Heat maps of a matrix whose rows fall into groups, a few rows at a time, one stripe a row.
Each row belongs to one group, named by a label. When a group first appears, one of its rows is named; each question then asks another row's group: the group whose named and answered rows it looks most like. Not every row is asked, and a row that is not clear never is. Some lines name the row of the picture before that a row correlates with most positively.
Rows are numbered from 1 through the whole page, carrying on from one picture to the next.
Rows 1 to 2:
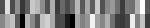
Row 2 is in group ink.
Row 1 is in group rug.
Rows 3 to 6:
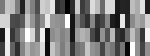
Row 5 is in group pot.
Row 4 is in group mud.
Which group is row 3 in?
ink
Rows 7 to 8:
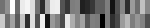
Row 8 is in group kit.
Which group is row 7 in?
mud
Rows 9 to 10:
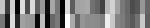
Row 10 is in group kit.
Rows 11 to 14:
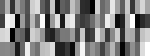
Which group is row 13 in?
rug
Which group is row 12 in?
kit
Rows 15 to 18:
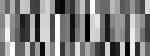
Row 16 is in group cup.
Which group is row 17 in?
cup
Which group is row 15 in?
ink
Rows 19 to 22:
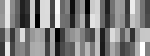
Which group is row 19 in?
cup
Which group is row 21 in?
rug
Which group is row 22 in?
rug
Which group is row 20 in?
cup
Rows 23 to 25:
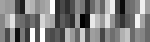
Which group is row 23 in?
ink
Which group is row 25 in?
kit
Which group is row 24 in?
ink
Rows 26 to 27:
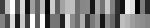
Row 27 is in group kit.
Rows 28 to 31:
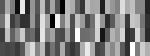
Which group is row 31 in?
pot
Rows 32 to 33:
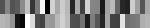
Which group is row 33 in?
mud
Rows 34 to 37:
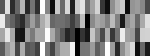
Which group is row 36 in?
mud
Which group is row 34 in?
cup
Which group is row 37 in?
kit
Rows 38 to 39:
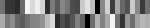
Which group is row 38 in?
pot
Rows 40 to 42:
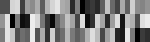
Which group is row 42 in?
kit
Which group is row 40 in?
mud
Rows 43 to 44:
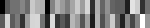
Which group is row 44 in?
rug
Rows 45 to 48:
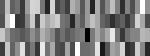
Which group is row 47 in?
ink
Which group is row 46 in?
cup
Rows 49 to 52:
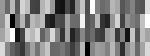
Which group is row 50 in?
rug
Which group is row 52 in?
ink
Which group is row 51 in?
mud
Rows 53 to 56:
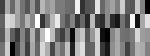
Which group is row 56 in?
cup
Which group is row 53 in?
cup
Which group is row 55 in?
cup
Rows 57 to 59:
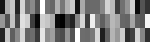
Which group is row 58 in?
ink
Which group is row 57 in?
kit
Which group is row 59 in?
cup
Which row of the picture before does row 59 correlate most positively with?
53
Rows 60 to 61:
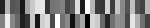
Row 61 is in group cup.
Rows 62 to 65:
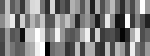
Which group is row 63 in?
kit
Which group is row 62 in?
rug
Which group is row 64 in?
pot
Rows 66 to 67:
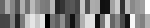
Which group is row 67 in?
pot
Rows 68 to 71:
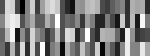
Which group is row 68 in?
cup
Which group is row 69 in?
mud
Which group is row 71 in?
kit
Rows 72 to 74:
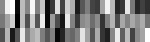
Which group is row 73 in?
kit
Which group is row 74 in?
rug
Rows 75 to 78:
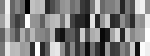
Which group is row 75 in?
rug
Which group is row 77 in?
rug
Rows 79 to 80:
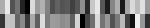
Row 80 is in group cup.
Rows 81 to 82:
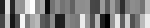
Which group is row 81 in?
pot
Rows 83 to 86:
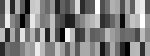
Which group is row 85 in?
kit
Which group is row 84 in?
rug
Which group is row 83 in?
rug
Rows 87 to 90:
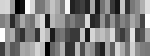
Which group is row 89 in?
ink
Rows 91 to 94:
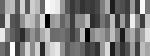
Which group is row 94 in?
mud
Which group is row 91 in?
mud
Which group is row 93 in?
ink
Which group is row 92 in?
pot
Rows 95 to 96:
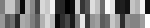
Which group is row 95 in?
ink
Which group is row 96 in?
ink
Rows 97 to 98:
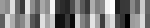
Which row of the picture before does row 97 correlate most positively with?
95
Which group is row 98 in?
ink
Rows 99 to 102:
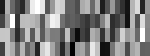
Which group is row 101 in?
mud
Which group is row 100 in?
mud
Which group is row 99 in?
pot
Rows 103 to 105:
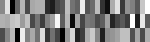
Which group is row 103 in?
rug
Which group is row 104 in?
mud
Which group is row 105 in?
kit
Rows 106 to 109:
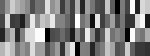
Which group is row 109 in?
kit
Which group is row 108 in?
pot
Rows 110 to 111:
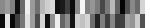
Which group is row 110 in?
ink
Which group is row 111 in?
pot
